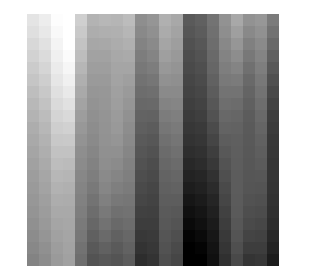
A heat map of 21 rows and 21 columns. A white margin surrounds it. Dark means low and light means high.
Ninth with the lowest average: bottom right. Slope: up to the top left. Grain: streaks running down. Average level on the scale: 50%. Ninth with the highest average: top left. Lone odd cells: none.
